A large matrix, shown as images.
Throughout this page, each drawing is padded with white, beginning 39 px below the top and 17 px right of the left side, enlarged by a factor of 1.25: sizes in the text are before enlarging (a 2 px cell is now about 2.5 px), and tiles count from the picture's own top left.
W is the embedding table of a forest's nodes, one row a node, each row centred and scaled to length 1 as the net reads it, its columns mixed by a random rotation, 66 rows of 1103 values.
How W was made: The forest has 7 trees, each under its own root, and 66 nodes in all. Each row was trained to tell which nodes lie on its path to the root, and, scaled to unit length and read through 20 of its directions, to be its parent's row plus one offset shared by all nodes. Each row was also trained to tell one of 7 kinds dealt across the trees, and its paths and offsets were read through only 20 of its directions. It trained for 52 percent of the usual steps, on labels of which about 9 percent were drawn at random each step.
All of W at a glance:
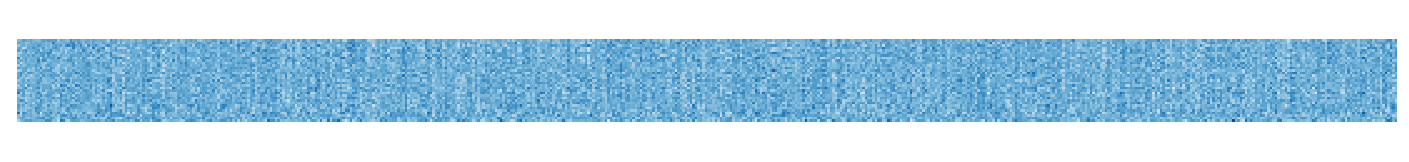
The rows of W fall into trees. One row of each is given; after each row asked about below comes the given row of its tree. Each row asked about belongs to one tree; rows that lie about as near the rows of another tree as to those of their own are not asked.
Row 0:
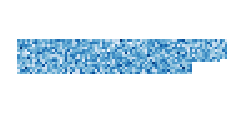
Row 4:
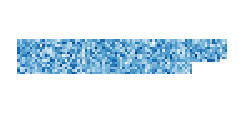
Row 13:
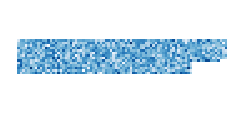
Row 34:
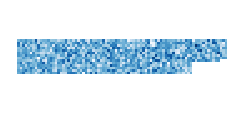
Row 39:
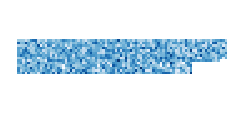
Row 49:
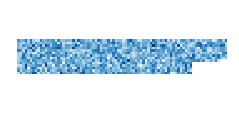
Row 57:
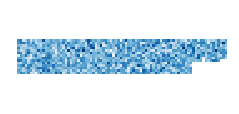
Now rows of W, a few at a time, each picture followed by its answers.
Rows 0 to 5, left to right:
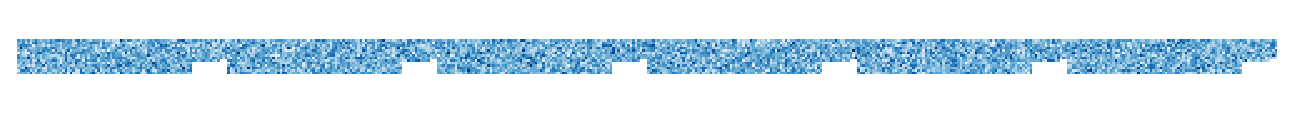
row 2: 4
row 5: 49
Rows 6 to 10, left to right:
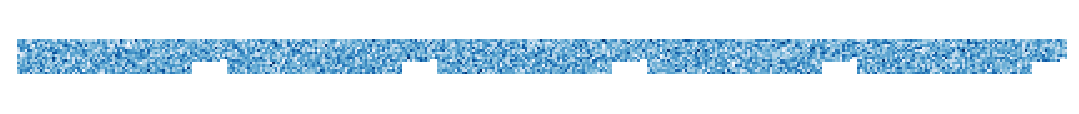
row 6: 13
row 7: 57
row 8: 39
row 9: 0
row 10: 39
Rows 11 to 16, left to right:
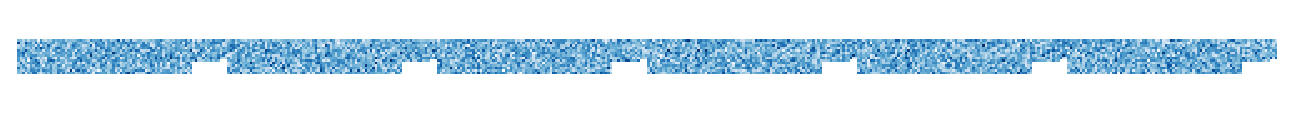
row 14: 0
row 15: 0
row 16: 0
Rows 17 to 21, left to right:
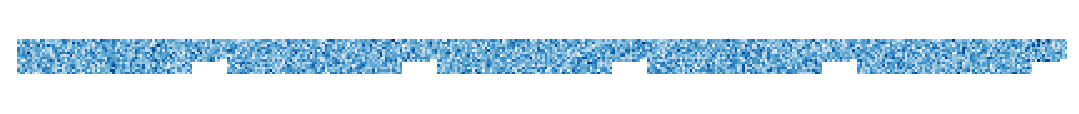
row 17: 4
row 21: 34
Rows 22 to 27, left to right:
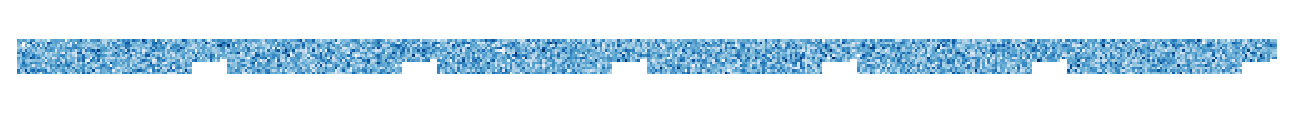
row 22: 49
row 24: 39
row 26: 4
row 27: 4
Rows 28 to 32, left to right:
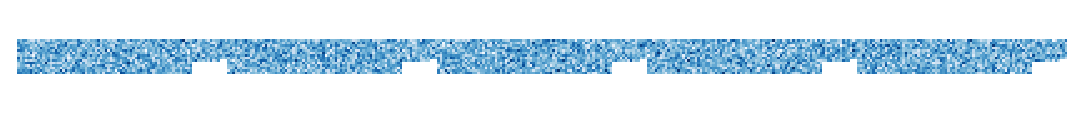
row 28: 49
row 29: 0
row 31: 4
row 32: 49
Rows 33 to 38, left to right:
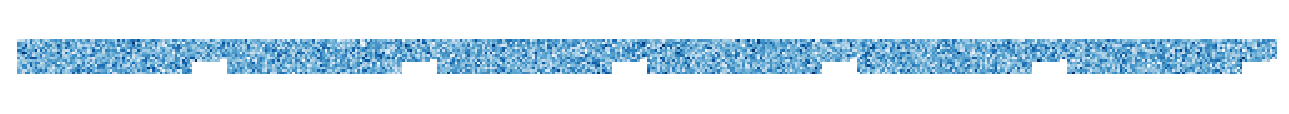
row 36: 49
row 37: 4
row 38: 0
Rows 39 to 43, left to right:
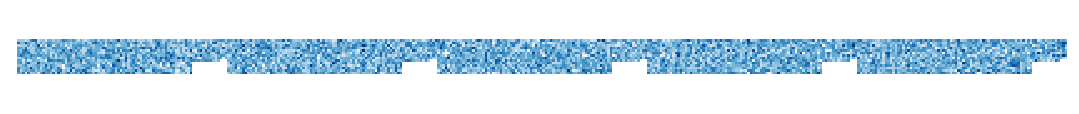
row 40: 49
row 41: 0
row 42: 49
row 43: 49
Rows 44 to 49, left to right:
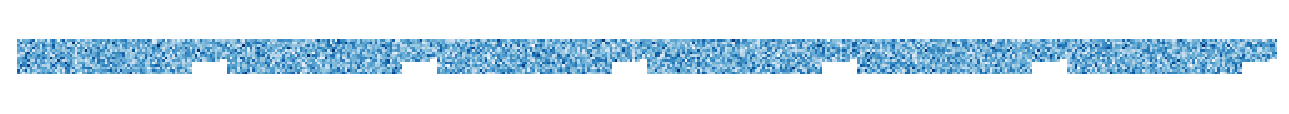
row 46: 49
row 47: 4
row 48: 4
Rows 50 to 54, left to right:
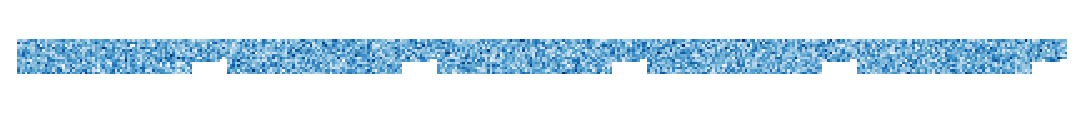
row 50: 39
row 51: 57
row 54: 57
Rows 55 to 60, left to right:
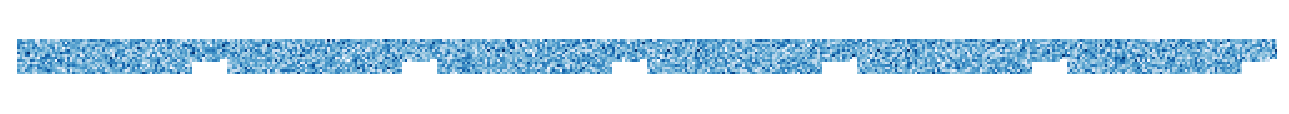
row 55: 4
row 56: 49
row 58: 0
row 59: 0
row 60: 0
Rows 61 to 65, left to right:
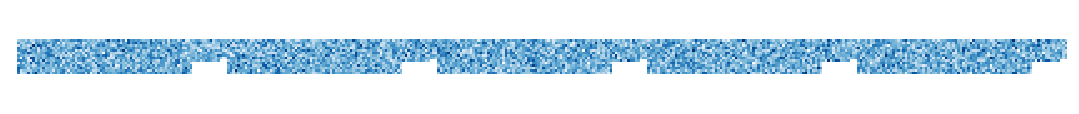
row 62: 13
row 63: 4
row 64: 34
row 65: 34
